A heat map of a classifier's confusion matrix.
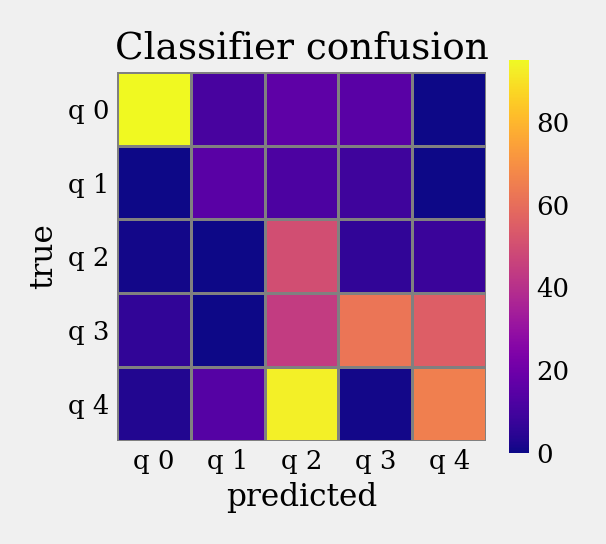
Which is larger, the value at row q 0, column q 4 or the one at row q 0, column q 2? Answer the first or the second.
the second
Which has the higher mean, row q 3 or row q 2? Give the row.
q 3
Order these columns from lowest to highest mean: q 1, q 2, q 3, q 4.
q 1, q 3, q 4, q 2
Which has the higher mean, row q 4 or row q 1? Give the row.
q 4
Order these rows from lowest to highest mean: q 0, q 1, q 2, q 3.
q 1, q 2, q 0, q 3
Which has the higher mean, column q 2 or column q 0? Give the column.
q 2
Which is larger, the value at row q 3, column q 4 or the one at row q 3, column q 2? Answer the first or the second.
the first
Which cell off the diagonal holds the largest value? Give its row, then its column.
q 4, q 2
